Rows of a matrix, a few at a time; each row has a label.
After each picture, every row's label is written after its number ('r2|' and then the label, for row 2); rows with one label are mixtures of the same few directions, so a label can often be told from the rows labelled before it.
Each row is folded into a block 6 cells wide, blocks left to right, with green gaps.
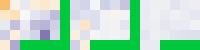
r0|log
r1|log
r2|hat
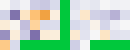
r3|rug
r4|rug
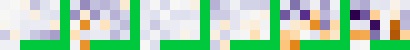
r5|hat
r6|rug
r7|log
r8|log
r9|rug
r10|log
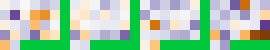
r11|rug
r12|hat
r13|rug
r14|hat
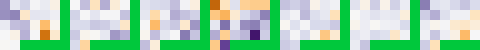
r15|log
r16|hat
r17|rug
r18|log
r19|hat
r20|hat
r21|log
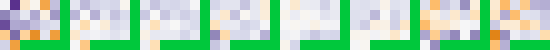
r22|hat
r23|rug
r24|rug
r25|hat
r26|hat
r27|rug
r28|hat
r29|hat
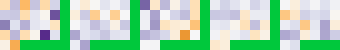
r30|hat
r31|rug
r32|log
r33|rug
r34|log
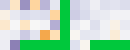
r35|hat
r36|log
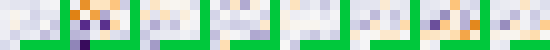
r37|rug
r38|rug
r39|rug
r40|hat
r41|hat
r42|rug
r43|rug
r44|rug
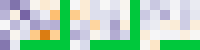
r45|hat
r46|log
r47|rug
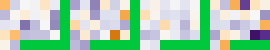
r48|log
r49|hat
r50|log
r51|hat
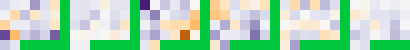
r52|hat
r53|rug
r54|log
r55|log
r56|hat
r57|log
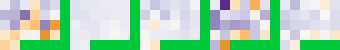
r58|rug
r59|log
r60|rug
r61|hat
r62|hat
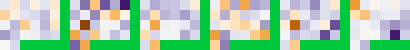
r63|log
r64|log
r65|rug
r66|hat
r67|rug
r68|log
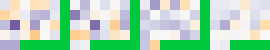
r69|rug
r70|log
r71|hat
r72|rug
